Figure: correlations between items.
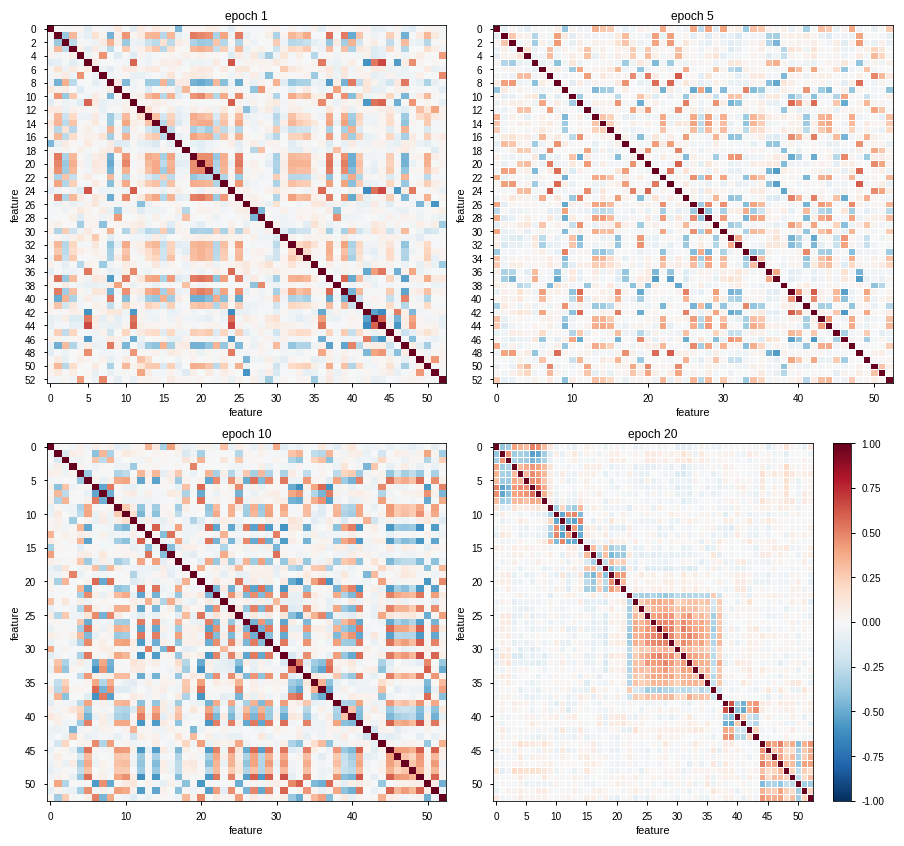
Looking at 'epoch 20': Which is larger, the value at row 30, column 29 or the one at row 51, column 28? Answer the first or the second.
the first
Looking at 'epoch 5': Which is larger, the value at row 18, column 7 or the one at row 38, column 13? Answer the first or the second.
the first
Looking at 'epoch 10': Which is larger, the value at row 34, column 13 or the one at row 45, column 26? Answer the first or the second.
the first
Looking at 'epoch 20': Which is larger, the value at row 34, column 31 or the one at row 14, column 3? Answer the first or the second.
the first
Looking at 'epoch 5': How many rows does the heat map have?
53
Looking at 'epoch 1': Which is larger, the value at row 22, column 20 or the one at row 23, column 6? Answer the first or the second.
the second
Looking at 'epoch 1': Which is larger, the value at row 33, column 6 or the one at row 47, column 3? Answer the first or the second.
the first
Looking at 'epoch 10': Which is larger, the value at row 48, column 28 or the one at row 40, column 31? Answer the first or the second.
the first
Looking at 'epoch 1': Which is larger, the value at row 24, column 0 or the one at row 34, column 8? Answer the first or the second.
the first
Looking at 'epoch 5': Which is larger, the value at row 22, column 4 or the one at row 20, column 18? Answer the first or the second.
the second
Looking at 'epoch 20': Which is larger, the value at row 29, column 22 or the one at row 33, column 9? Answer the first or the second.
the second
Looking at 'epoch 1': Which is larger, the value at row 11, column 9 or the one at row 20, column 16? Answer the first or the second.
the second
